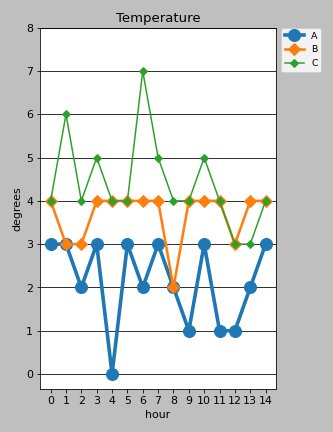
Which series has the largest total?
C
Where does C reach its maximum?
6
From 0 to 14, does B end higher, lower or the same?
the same
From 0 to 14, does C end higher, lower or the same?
the same
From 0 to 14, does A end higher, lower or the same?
the same
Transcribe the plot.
Title: Temperature
x-axis: hour, ticks 0 1 2 3 4 5 6 7 8 9 10 11 12 13 14
y-axis: degrees, ticks 0 1 2 3 4 5 6 7 8
Legend: A, B, C
Values:
A: 3 3 2 3 0 3 2 3 2 1 3 1 1 2 3
B: 4 3 3 4 4 4 4 4 2 4 4 4 3 4 4
C: 4 6 4 5 4 4 7 5 4 4 5 4 3 3 4
